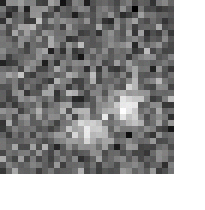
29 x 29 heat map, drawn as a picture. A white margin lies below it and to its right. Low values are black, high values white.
Bumps: two. Odd rows or columns: none. Stripes: none.
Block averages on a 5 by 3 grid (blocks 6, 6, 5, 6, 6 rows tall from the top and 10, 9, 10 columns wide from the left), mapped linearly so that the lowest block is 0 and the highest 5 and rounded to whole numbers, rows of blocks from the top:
100
111
113
153
121
